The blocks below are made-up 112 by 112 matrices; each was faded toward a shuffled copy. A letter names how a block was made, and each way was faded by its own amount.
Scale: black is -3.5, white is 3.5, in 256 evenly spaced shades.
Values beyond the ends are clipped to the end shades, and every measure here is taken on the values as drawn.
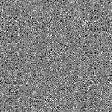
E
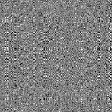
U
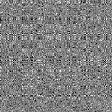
U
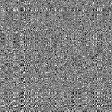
U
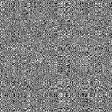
U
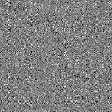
E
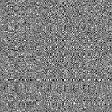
U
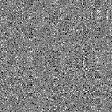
E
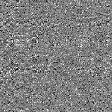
E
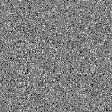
E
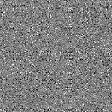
E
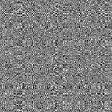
U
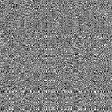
U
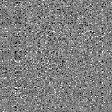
E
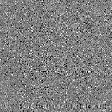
E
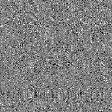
E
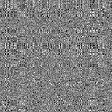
U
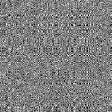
U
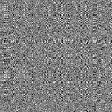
U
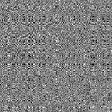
U
